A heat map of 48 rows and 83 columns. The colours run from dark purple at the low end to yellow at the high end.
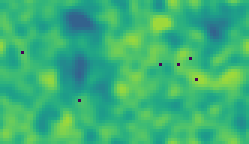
Histogram: skewed, a long tail of low values. Dips: three. Lone odd cells: 6, each lower than its neighbours.
